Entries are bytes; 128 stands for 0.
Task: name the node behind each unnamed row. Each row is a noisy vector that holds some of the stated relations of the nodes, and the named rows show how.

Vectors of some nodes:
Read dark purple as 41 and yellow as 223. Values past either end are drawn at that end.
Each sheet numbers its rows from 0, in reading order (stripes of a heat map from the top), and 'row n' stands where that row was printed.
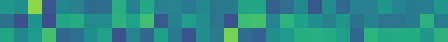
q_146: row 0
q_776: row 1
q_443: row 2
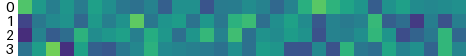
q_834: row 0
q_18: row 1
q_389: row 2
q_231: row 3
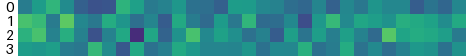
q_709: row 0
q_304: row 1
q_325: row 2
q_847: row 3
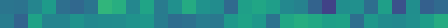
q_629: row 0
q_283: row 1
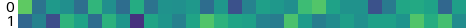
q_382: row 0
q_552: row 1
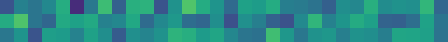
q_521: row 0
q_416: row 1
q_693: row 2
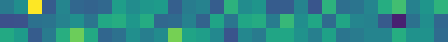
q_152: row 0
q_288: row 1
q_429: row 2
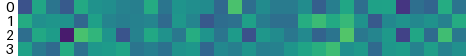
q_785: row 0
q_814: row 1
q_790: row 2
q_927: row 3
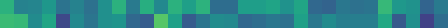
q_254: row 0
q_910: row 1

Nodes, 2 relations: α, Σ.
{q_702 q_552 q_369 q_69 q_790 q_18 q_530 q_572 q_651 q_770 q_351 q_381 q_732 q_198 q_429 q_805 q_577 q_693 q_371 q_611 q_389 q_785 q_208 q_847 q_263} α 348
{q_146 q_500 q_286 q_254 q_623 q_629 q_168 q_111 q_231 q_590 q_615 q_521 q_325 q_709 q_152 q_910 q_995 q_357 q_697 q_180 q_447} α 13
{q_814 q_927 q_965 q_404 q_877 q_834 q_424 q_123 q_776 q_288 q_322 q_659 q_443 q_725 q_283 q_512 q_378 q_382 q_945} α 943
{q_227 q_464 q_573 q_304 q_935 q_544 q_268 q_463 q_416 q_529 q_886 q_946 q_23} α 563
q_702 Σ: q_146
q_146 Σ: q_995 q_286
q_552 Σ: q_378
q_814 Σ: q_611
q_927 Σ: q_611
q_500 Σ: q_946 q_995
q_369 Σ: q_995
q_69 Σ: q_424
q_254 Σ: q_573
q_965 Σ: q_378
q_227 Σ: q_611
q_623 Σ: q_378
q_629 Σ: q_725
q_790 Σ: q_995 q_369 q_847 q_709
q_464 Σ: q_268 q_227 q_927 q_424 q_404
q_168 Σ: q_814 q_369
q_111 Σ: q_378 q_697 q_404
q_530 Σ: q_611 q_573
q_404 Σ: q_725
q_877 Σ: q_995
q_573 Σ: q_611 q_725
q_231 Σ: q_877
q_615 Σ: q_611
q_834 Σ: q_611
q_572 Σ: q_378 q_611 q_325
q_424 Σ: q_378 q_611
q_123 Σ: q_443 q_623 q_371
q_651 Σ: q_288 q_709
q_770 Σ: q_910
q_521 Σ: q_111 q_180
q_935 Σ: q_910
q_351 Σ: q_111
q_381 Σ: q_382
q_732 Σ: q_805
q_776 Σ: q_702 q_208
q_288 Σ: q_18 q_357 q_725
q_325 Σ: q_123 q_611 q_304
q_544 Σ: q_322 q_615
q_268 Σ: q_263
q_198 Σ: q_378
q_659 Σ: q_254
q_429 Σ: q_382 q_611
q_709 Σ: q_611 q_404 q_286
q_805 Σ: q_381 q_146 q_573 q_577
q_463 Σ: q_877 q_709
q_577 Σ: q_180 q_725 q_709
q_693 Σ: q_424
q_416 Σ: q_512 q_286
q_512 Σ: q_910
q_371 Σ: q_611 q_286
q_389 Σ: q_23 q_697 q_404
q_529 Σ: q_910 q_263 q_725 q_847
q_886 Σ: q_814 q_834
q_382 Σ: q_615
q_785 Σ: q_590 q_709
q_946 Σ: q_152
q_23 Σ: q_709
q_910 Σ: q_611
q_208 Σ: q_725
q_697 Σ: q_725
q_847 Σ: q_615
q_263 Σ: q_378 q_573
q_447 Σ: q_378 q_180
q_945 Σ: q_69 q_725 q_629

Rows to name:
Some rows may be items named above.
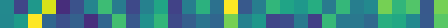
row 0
q_378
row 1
q_995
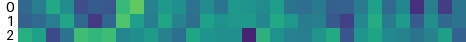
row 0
q_357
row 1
q_697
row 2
q_529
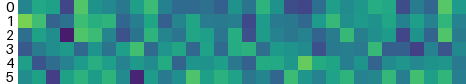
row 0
q_463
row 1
q_886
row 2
q_790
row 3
q_18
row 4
q_659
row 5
q_572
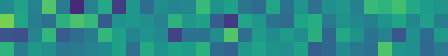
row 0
q_623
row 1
q_544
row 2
q_404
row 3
q_254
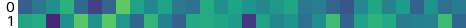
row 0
q_697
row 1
q_464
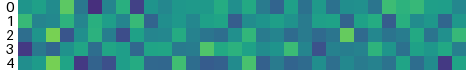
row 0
q_623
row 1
q_573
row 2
q_369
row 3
q_351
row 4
q_286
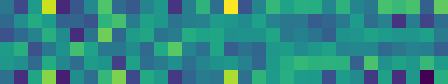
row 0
q_378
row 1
q_357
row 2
q_111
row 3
q_770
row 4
q_123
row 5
q_725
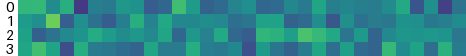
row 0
q_910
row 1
q_146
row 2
q_659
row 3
q_168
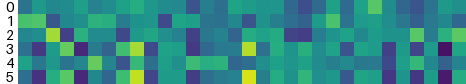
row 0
q_23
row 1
q_935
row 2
q_946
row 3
q_725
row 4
q_381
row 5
q_725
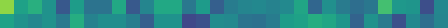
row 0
q_615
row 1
q_512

